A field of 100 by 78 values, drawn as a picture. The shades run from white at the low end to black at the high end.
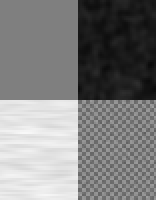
It is made of 2 by 2 panels. Panel 1,1: middling, flat. Panel 1,2: very high, blotchy, faint in contrast. Panel 2,1: very low, streaked across, faint in contrast. Panel 2,2: middling, checkered.
